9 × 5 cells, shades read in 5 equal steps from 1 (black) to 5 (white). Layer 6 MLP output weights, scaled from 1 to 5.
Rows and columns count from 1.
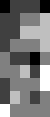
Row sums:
8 14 16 15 11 17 16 14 17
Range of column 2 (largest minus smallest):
2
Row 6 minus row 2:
1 1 1 -1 1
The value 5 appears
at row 6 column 5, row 7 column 5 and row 9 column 1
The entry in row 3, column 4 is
4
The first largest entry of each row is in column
2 5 3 5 1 5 5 2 1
